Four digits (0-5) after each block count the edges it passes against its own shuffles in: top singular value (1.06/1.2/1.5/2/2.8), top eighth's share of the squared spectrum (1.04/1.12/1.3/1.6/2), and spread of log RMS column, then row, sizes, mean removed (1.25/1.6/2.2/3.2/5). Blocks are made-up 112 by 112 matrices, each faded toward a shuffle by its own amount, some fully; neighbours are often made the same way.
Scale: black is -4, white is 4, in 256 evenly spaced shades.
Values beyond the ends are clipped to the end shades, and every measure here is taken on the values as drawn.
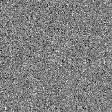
3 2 2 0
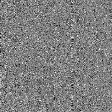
3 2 2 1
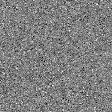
2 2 1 0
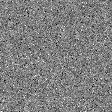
1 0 0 0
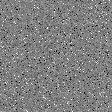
0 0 0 0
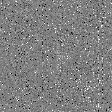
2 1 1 0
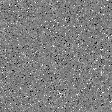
0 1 1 0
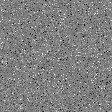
0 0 0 0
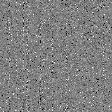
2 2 2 0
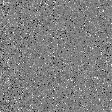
1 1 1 0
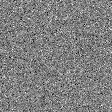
1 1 0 0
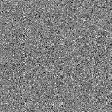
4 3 2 1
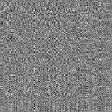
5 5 3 3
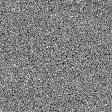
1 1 0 0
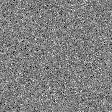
1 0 0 0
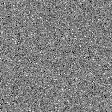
2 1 0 0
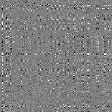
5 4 3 3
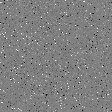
1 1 0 0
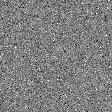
0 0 0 0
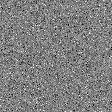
0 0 1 0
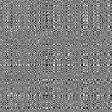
5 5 4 4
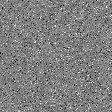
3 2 0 0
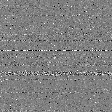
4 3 0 3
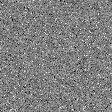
0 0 0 0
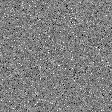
0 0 0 0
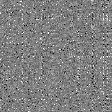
4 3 2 1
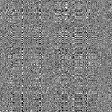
5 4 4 3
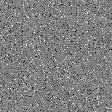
2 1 0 0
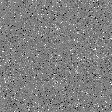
3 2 0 0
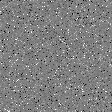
0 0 0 0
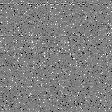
4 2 0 1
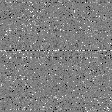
4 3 1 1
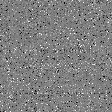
3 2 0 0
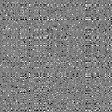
5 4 3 3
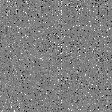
3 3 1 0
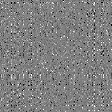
4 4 3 2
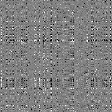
5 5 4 3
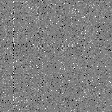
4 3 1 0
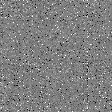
3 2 1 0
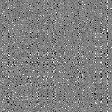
4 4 3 2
